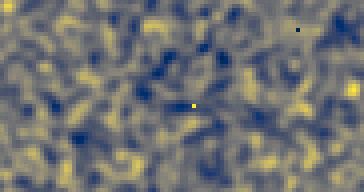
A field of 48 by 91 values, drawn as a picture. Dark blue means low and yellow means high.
There are no regular stripes. The field is mottled with small blotches. No single row or column stands out from its neighbours. Two lone cells stand out: one far higher and one far lower than their neighbours. There is no overall slope. The halves do not mirror each other.
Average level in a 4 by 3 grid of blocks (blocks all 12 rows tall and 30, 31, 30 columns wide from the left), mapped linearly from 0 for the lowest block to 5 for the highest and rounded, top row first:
422 | 303 | 312 | 425
